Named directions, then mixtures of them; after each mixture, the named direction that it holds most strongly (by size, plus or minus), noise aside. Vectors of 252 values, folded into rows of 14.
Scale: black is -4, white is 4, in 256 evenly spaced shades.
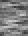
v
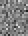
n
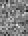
n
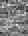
v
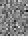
n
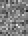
n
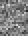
n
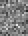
n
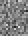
n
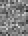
n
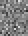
n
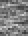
v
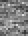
v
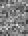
n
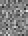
n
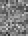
n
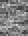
v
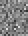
n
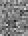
n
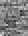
v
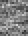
v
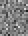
n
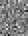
n
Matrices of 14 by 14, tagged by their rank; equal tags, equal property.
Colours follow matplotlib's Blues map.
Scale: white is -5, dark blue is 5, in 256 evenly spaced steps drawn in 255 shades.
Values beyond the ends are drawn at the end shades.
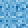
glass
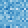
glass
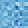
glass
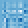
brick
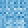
glass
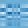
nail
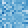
glass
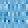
brick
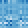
brick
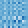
brick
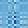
nail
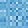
brick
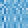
brick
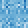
glass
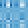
nail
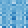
brick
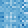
glass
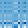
nail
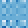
nail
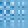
nail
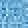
glass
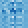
brick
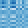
nail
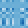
nail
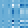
nail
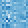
glass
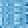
brick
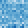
glass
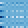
nail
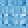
brick
